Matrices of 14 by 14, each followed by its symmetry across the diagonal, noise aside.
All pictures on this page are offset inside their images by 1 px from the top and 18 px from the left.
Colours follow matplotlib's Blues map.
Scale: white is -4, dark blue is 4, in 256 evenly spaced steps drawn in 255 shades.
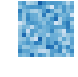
antisymmetric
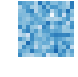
neither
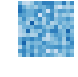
antisymmetric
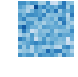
neither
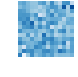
antisymmetric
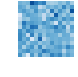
antisymmetric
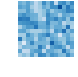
antisymmetric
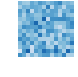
neither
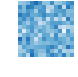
neither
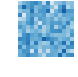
neither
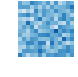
neither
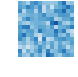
antisymmetric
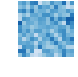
antisymmetric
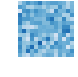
neither
